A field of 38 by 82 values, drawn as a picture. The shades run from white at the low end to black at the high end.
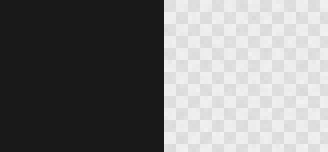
The table splits into one row of 2 panels. Panel 1,1: very high, flat. Panel 1,2: very low, checkered, faint in contrast.
